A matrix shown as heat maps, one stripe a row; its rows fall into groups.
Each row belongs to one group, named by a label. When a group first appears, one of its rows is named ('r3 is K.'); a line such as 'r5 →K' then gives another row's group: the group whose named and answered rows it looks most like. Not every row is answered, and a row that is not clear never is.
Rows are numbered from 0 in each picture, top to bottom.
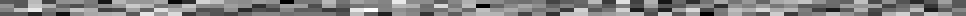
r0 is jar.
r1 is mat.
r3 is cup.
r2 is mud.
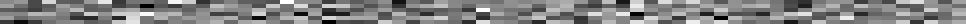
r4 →mat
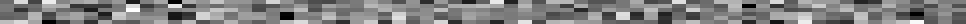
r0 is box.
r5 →mud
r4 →jar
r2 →mat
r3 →jar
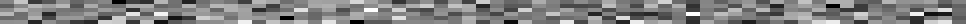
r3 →mud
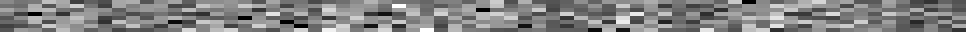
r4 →mud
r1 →jar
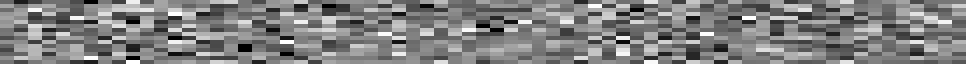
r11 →mud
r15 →mat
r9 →jar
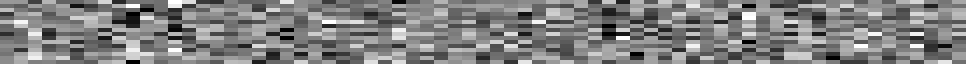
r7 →jar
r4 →box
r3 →box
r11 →mud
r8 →box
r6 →box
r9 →jar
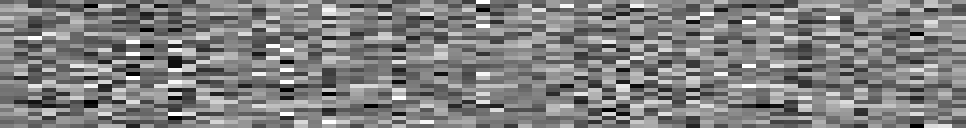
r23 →cup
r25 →mat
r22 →jar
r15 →jar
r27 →box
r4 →cup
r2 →mat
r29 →jar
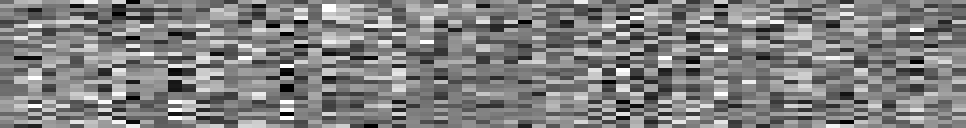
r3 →mat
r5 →mud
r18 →jar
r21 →jar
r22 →jar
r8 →jar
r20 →box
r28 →jar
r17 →jar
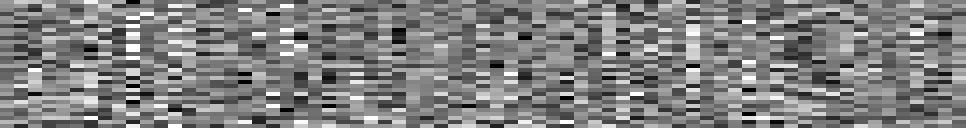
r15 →box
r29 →mud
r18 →mud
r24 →mud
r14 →mat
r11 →mat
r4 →mud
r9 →mud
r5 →box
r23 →cup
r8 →mud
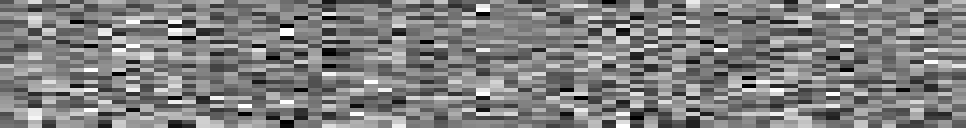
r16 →cup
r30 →jar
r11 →mat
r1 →cup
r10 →cup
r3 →mat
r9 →jar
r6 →jar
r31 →jar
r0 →box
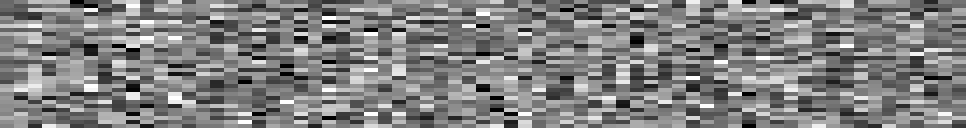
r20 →mud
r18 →jar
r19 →mud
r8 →mud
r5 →cup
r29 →cup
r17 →mud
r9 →cup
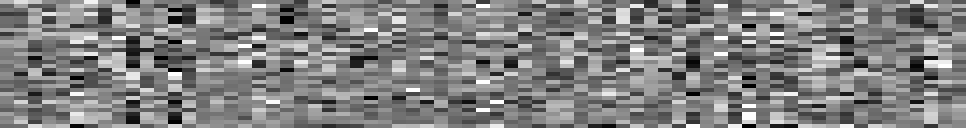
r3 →mud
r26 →box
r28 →box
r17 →jar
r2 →jar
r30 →box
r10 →box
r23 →box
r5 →jar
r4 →jar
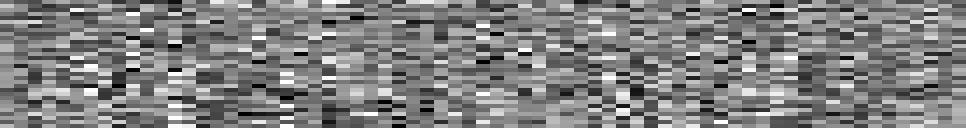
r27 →cup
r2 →box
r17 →box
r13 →mud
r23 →mud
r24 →jar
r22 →mud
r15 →mat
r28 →mud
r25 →cup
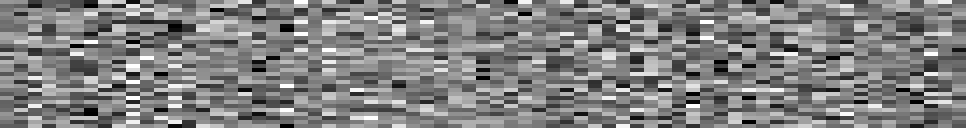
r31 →jar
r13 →box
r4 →mud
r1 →mat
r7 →jar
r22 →mud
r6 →jar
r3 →mud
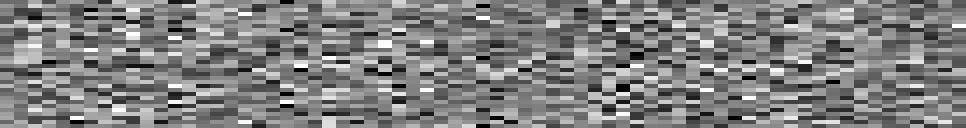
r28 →cup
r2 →mat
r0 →jar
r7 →jar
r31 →mat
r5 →box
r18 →cup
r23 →jar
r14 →mat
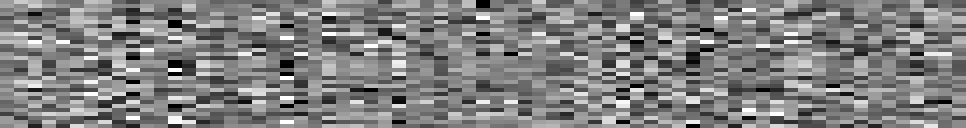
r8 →mat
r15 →jar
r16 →jar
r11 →mud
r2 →box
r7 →cup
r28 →mud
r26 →jar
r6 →jar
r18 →jar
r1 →mat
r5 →box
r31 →box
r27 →box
